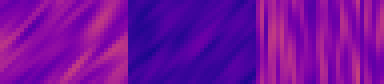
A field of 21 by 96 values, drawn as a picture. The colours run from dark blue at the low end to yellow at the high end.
It is made of 1 by 3 panels. Panel 1,1: low, slanting up to the right. Panel 1,2: very low, slanting up to the right, faint in contrast. Panel 1,3: low, streaked downward.
